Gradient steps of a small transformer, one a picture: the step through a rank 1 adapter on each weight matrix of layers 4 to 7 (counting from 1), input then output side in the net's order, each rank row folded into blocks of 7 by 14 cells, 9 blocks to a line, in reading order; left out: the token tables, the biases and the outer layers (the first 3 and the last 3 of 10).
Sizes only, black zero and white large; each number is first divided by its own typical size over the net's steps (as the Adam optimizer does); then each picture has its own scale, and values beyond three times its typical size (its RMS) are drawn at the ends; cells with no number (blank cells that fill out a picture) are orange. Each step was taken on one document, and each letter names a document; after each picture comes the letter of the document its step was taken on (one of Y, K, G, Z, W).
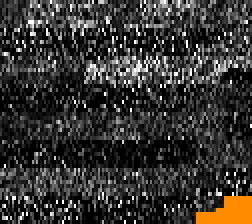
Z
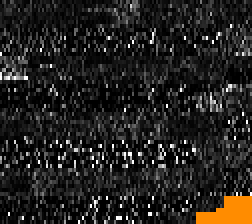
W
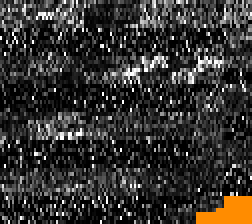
Z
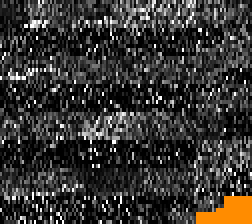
Z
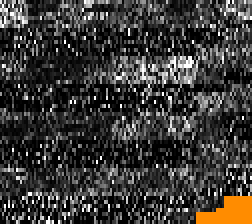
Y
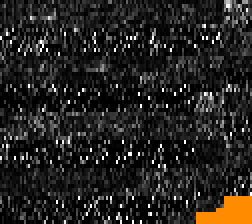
W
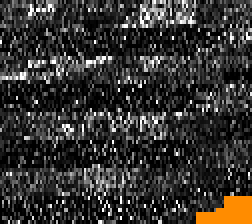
Z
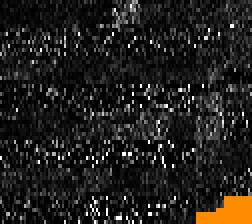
W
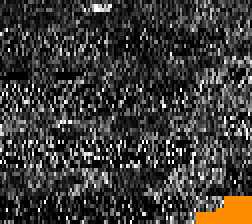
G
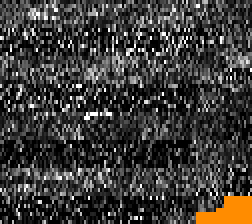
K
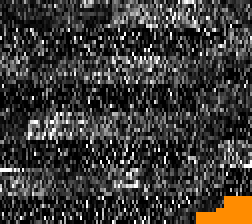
Y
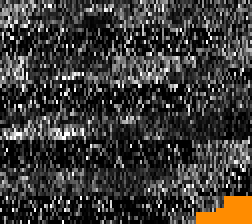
K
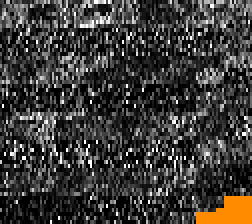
G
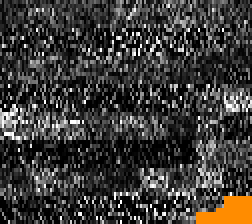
K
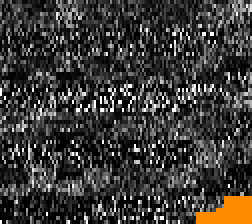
G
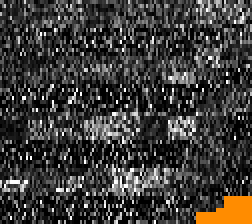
Y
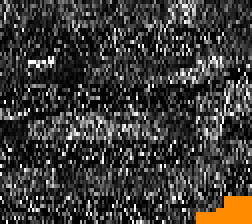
Y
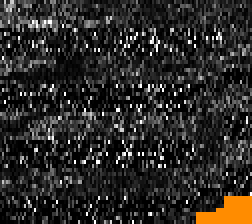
W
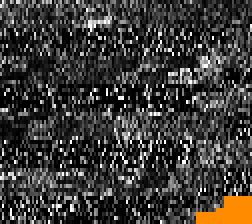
Y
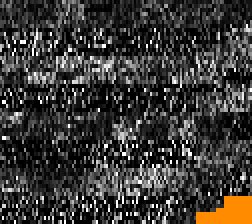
Y
